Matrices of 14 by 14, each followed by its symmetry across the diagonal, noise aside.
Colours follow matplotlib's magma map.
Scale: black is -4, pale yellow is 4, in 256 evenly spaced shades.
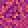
symmetric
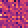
antisymmetric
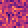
antisymmetric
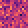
neither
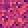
symmetric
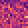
neither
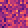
neither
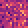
neither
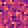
antisymmetric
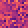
neither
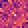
symmetric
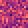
neither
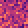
antisymmetric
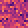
neither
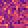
neither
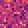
neither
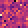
antisymmetric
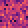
neither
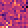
antisymmetric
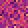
symmetric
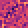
symmetric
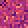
symmetric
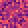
symmetric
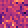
antisymmetric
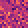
antisymmetric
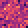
symmetric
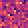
antisymmetric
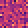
antisymmetric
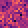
symmetric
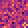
symmetric
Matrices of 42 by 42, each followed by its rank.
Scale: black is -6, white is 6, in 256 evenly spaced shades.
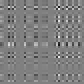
one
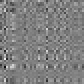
three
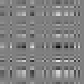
one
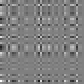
one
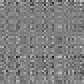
three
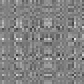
three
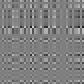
one
